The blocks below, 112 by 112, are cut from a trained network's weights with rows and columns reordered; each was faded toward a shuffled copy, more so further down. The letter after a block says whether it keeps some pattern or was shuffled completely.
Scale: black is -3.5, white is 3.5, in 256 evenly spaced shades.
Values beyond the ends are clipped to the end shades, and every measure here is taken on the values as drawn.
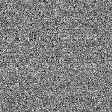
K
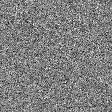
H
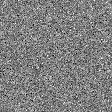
H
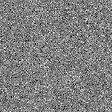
K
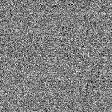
K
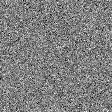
H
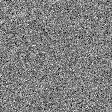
H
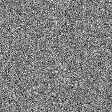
K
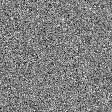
H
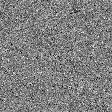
H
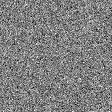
H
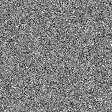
H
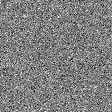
H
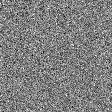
H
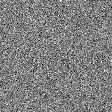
K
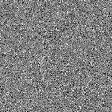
K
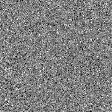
K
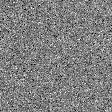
H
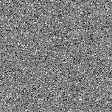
K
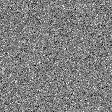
H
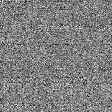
K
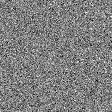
K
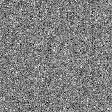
K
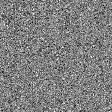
K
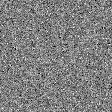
H
